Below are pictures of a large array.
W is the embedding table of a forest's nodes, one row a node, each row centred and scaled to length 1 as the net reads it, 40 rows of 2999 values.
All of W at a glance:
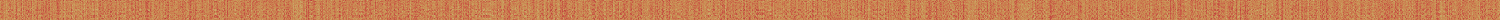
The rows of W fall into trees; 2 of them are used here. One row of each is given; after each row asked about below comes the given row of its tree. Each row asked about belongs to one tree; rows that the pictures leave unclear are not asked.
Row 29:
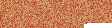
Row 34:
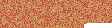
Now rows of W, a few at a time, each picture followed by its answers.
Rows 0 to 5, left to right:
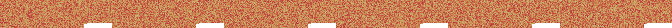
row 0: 29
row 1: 29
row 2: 34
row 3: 34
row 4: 29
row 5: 34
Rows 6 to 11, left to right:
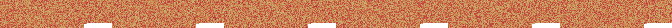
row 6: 34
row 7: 29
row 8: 29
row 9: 34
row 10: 29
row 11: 34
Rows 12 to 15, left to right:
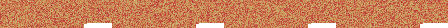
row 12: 29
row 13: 34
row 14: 29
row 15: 34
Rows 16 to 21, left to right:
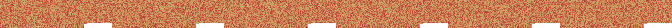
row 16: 34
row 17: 29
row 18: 29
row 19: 29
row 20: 29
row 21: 29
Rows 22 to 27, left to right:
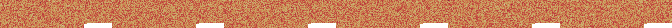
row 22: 34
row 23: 34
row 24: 34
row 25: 29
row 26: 29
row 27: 29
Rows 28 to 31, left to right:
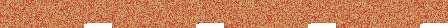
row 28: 29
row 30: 34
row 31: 34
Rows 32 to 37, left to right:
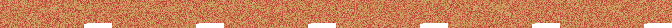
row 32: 34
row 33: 34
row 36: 29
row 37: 29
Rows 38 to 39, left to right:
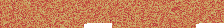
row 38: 34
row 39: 29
